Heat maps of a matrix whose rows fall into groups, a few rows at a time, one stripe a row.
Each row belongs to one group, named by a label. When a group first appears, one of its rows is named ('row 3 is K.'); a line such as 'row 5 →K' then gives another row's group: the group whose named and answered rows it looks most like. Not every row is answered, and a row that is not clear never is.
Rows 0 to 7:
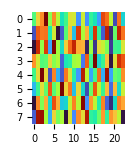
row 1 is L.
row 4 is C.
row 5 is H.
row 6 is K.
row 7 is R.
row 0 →K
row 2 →K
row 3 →L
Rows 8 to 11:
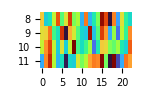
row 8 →H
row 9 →C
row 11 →L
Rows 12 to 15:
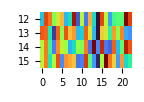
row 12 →C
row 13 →H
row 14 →L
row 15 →H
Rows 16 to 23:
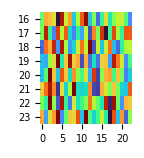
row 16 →R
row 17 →L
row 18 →K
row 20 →R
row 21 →C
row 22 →C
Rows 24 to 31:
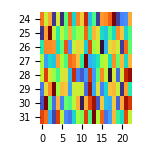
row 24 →H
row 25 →R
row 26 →K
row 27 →H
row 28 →C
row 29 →K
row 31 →L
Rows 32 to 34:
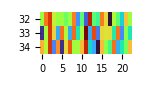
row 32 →C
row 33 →R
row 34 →H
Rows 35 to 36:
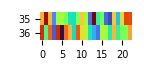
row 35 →L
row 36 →H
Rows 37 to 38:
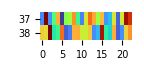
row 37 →L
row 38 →C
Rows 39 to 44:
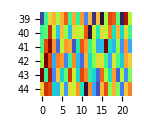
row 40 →R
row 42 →L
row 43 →H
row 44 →C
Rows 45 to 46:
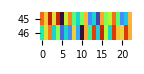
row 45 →H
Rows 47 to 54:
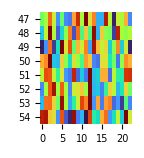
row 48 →R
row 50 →C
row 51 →C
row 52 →K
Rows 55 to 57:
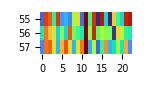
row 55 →L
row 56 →R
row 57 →R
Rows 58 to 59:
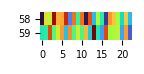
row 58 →K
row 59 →R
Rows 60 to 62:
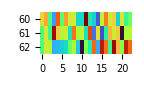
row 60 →H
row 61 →K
